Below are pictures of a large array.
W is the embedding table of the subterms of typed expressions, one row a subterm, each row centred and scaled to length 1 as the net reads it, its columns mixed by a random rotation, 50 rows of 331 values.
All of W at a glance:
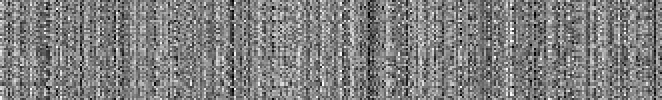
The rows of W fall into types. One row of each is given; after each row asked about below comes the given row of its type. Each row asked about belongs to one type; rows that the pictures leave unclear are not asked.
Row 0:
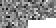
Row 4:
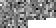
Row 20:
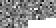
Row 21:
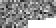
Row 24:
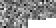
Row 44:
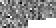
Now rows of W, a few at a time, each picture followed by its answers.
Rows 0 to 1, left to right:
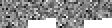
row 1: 44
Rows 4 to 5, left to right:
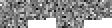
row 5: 0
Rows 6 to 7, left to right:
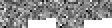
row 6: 24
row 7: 44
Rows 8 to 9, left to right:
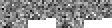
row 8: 0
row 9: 0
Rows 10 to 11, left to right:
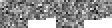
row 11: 20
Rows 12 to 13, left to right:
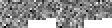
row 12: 44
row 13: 24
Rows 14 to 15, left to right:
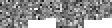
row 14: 20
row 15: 24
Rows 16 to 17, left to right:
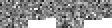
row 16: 20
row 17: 0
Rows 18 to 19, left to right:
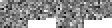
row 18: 21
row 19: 24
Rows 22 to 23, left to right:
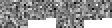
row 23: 4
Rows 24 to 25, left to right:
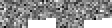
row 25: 21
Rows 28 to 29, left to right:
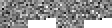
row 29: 44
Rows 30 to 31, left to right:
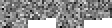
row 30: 0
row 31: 4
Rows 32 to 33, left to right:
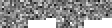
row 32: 0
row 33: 24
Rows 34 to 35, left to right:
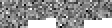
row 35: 44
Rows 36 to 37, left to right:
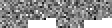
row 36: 44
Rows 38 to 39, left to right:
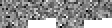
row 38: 0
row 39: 44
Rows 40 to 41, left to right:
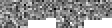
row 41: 24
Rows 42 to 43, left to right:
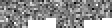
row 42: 24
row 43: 4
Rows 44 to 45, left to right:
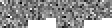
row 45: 0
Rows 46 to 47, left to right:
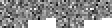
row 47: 20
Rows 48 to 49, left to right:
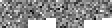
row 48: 44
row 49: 21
